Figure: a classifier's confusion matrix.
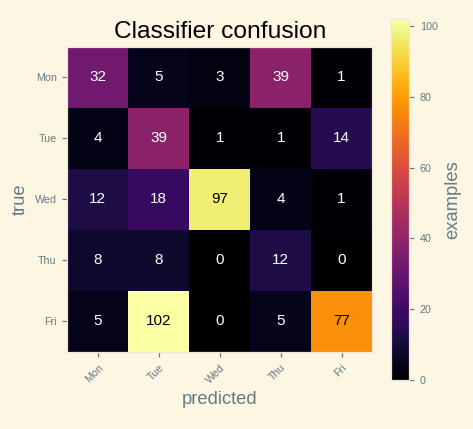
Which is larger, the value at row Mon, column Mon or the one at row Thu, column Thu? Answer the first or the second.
the first
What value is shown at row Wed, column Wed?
97
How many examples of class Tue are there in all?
59
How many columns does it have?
5
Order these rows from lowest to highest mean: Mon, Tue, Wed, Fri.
Tue, Mon, Wed, Fri
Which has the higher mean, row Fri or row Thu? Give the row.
Fri
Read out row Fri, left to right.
5 102 0 5 77
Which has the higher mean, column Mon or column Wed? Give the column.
Wed
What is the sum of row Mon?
80
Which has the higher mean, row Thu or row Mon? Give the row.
Mon
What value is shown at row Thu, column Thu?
12
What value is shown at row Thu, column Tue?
8
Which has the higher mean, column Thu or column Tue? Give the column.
Tue
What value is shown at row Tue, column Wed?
1
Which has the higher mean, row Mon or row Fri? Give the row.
Fri
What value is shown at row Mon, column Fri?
1
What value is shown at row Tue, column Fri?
14
